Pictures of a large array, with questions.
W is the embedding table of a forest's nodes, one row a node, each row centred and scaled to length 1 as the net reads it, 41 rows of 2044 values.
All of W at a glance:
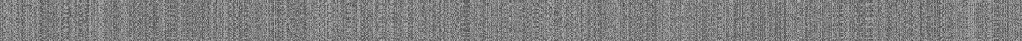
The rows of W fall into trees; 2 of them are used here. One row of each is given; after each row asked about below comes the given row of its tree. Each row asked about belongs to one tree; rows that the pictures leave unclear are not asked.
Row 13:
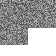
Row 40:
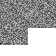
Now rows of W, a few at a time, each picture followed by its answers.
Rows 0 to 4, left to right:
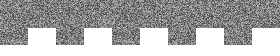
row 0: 40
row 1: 40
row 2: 40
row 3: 13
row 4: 13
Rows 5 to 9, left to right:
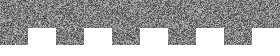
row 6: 40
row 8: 40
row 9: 13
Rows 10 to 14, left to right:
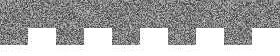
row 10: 40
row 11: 40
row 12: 13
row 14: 40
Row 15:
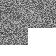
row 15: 40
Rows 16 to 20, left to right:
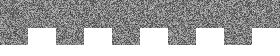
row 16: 40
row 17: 13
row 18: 13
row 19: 13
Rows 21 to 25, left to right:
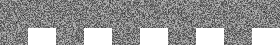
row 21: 13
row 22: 13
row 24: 40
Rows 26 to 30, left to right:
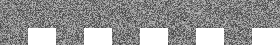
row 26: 13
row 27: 13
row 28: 40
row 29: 40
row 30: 40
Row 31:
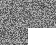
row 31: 40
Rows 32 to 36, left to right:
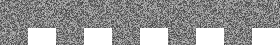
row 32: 13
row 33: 40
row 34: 13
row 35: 40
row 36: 40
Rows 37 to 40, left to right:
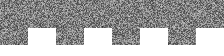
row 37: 13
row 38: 13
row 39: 40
